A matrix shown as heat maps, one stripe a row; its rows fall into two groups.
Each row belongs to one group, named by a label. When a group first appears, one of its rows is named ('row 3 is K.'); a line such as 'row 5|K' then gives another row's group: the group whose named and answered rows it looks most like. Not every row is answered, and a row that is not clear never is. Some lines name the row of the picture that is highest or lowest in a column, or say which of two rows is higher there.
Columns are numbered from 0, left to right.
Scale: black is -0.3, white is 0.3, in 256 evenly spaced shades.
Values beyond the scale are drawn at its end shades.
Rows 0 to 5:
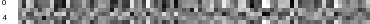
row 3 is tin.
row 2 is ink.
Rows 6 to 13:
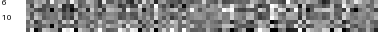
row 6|ink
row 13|tin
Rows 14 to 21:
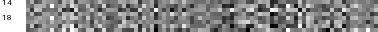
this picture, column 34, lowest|16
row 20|tin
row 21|ink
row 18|ink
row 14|tin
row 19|ink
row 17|tin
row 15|ink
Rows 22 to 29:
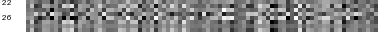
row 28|tin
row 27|tin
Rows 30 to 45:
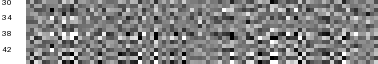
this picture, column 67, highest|32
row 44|tin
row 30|tin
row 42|ink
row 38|ink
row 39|tin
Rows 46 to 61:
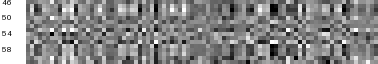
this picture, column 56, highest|56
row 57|tin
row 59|tin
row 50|ink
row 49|tin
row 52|tin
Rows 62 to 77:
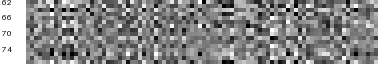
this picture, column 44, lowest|62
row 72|ink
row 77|ink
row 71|tin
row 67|ink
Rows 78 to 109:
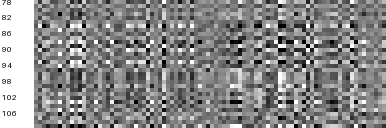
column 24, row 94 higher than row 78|Yes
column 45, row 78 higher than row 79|No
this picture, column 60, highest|88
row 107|tin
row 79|tin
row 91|ink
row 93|tin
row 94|ink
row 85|ink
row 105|ink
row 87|tin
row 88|ink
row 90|tin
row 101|ink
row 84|tin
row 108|ink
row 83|tin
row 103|ink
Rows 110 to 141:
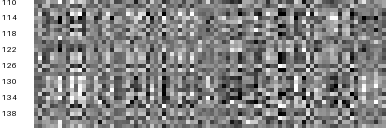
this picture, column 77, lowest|135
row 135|ink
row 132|ink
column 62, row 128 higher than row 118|Yes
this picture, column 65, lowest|114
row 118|tin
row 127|tin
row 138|tin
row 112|tin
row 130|ink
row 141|ink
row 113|tin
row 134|ink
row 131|ink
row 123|tin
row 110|ink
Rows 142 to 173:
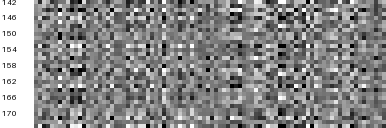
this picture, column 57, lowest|171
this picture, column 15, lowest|144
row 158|tin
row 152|ink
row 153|tin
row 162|tin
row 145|ink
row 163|ink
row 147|ink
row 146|tin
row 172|ink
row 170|tin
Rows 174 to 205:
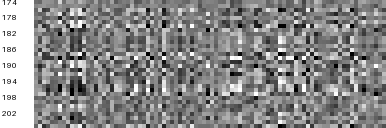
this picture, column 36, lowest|197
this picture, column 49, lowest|192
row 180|tin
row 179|ink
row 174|ink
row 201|ink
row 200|ink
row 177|ink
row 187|tin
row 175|ink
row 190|ink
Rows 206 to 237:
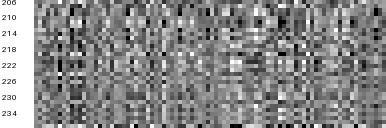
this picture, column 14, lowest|216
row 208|ink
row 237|ink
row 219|tin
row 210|tin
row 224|ink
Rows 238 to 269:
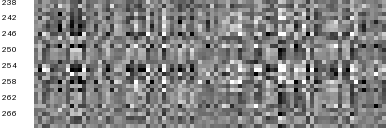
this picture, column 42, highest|255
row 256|ink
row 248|tin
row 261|tin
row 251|tin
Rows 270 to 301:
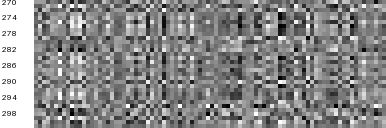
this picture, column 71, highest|299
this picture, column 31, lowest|290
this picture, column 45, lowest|298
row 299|ink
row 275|ink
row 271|ink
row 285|ink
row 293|ink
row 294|ink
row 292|ink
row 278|tin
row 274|tin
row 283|ink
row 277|tin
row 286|tin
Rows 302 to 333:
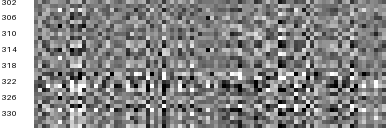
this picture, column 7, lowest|323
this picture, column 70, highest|329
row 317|tin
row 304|ink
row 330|tin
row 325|ink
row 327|tin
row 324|tin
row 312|tin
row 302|tin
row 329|ink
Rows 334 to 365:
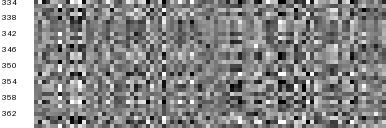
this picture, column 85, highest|362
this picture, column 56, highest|364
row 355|ink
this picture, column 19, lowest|336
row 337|tin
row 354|tin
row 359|tin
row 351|ink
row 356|ink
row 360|ink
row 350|ink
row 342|ink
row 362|ink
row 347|tin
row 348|tin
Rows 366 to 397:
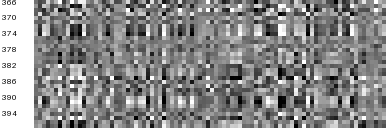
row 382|ink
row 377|ink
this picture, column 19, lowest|379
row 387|ink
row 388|ink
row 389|ink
